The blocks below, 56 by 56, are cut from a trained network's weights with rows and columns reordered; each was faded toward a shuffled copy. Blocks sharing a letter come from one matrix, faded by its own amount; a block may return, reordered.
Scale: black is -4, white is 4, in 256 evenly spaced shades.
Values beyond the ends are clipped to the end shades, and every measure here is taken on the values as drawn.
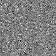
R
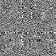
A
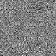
A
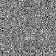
A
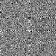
A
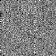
A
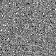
R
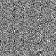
A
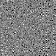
R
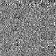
A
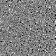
R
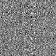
A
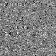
R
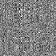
A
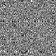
A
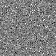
R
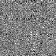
A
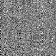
A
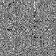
A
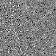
R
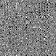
R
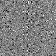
R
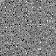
R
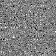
R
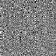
A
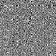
A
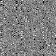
R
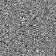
A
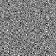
A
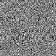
A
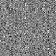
A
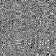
A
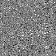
R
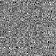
A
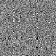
A
